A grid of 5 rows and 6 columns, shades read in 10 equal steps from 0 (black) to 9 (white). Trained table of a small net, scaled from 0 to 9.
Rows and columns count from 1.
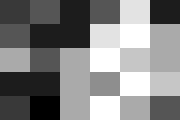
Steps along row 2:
down same up up down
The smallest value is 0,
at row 5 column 2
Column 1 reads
2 3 6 1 2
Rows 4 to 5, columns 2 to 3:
1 6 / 0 6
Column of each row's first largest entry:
5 5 4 5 4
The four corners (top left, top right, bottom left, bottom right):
2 1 2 3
